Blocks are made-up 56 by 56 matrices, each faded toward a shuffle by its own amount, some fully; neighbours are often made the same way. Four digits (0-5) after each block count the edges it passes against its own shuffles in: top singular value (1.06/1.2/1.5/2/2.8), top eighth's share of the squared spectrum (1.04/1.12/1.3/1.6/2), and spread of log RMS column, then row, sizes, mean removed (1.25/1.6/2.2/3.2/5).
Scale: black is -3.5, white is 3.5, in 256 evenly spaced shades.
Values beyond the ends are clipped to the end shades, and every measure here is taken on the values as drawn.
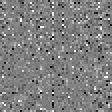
3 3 2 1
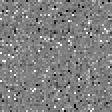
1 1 0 0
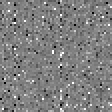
3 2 1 0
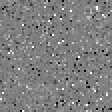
1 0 0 0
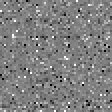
3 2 1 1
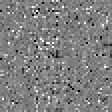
3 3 1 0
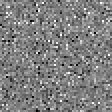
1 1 0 0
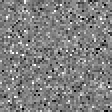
1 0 0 0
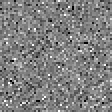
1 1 0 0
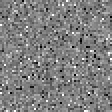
0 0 0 0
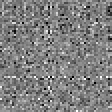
4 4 2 2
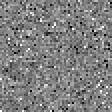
2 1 0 0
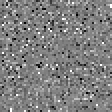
3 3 0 1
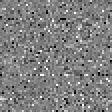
3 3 0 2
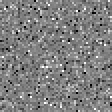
2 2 0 0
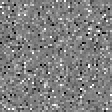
1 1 0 0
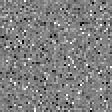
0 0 0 0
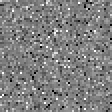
2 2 0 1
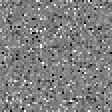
2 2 0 1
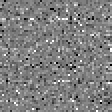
3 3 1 1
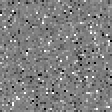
0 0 0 0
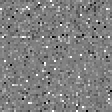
2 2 0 1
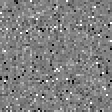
2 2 0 0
